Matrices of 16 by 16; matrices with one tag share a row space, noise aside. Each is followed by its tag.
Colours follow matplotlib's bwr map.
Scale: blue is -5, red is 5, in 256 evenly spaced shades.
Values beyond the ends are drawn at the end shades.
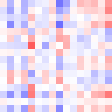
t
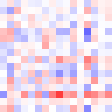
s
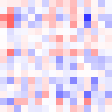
s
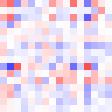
s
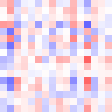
s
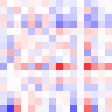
s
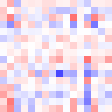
s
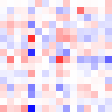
t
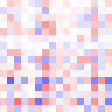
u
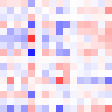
t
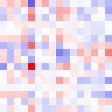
t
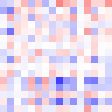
s
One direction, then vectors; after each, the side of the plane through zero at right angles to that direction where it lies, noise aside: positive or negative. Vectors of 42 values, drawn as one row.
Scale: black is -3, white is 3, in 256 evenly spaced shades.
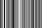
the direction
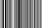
negative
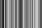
negative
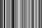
positive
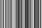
negative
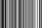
negative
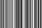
negative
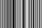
positive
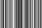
negative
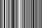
positive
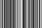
positive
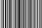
negative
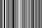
positive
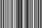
negative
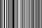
positive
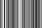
positive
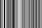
positive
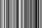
positive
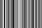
positive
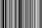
negative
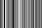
positive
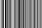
negative
